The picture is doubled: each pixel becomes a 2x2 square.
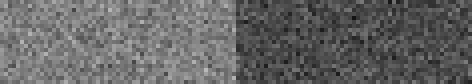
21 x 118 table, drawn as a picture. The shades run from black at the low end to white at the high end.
The table splits into one row of 2 panels. Panel 1,1: middling, fine-grained. Panel 1,2: low, fine-grained.
